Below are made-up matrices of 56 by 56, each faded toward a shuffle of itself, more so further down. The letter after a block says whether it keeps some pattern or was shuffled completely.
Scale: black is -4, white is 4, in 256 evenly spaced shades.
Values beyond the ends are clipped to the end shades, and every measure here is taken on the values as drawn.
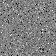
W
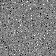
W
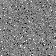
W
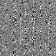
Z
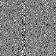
Z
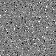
W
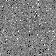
W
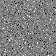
W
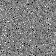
W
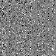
Z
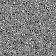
W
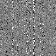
Z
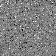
W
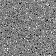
W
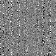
Z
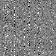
Z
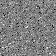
W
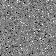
W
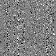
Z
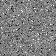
W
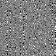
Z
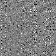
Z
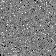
W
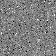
W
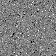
W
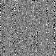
Z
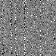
Z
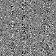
Z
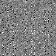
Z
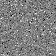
W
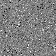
W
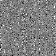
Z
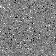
W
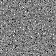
W
